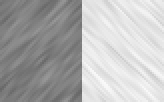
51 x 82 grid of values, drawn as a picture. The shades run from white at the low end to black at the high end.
It is made of 1 by 2 panels. Panel 1,1: middling, slanting up to the right, faint in contrast. Panel 1,2: very low, slanting down to the right, faint in contrast.
